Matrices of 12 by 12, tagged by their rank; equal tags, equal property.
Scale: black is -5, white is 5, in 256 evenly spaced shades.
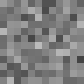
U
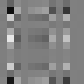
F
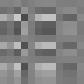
F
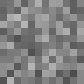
U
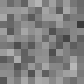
U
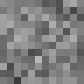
U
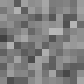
U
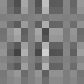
F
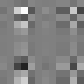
F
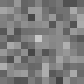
U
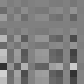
F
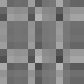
F
